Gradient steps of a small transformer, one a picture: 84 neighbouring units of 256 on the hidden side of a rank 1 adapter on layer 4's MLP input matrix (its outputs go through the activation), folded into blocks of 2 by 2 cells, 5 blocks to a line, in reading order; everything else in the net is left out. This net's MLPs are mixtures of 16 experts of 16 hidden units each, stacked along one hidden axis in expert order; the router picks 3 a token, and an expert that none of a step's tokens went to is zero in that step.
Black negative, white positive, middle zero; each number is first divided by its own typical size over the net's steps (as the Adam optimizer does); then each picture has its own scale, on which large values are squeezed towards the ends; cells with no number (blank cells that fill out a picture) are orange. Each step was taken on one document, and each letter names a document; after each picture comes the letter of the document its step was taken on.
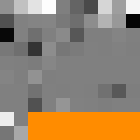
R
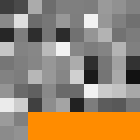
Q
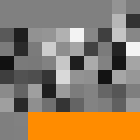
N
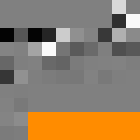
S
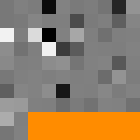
R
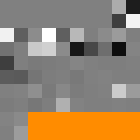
S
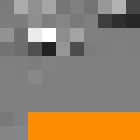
R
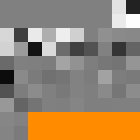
S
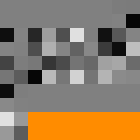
R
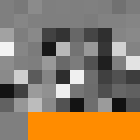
Q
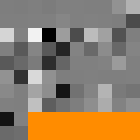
R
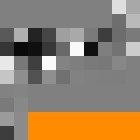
S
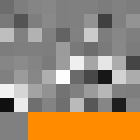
Q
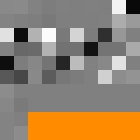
S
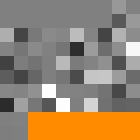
N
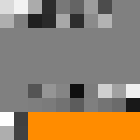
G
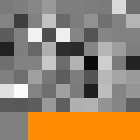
Q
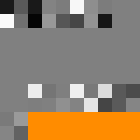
G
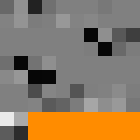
G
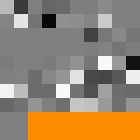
Q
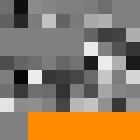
Q
